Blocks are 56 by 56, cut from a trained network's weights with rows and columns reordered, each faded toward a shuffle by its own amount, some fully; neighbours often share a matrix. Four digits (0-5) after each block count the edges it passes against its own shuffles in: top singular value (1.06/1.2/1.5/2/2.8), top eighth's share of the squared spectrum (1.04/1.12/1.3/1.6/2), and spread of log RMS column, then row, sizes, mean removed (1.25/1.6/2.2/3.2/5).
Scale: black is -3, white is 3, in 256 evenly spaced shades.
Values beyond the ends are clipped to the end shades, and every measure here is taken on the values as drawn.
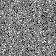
1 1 0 0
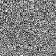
3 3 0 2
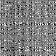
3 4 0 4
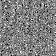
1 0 0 0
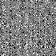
2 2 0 2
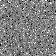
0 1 0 0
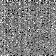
2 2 0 2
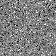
0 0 0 0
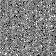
1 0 0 0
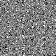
1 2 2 0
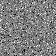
0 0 0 0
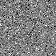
0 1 0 0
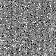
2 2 0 1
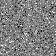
0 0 0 0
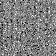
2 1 0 1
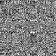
3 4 0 2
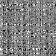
3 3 0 3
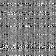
4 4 0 4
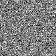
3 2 0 1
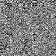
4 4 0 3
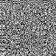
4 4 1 2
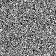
2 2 1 0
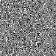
2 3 2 0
